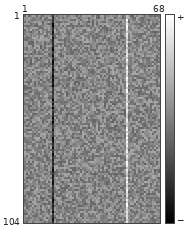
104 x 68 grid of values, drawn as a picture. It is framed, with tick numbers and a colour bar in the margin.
Slope: none. Odd lines: columns 15 and 52. Histogram: heavy tails on both sides. Average level on the scale: 50%.
